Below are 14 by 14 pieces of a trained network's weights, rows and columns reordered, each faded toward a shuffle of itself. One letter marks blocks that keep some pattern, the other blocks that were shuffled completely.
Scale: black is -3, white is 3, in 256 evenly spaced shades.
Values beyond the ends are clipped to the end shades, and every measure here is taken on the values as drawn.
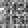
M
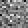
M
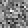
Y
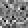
M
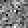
Y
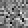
Y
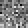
M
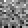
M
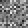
M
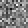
Y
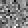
Y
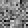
M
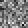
Y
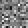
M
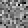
Y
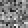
M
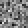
Y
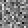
Y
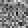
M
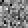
Y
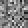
M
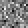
Y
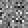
M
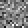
Y
